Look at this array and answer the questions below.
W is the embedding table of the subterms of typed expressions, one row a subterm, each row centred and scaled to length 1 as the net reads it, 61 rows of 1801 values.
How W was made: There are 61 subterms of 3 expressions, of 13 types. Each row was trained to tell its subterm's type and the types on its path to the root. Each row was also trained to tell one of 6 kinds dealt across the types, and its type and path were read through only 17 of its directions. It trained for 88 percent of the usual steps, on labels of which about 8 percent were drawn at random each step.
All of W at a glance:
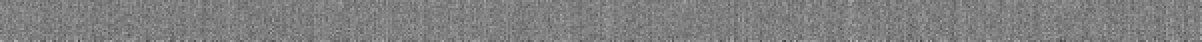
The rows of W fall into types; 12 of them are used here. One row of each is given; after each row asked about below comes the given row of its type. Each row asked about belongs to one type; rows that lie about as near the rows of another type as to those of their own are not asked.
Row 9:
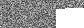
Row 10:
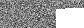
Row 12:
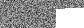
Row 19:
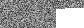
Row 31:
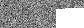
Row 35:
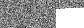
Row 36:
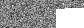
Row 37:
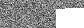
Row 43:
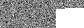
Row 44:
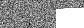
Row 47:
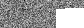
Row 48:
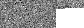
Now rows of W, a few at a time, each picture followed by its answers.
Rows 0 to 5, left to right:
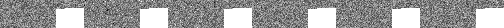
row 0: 36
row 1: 12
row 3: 9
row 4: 10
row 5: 36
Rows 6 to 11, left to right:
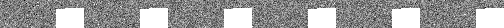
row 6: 44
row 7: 43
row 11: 47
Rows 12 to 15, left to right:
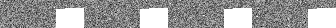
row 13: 35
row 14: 31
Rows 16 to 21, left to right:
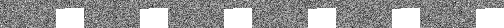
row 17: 43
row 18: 9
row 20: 44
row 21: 37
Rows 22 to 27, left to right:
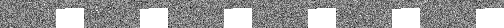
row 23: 19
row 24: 12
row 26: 9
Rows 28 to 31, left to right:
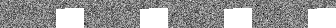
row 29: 31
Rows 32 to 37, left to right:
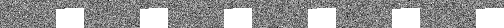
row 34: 44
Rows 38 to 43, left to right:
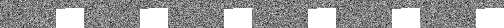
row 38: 47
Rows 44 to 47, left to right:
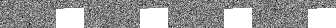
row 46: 12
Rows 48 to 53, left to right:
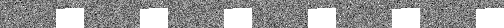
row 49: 36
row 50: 44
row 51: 35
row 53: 47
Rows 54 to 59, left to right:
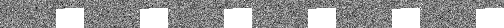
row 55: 47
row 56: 36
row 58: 19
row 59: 9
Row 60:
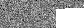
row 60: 31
